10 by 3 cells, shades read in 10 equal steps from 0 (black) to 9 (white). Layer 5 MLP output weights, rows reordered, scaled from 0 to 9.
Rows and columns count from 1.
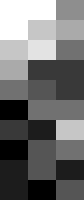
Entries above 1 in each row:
3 3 3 3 3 2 2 2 1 1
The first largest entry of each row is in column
1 1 2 1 1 2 3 3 2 3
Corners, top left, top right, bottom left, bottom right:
9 5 1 3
